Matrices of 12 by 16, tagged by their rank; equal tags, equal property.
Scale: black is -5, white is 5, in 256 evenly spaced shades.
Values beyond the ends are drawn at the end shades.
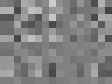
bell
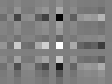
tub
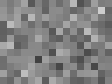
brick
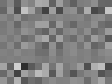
bell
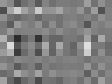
bell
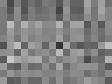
bell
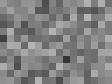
brick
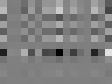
tub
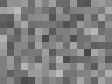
brick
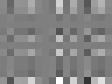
tub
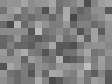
brick
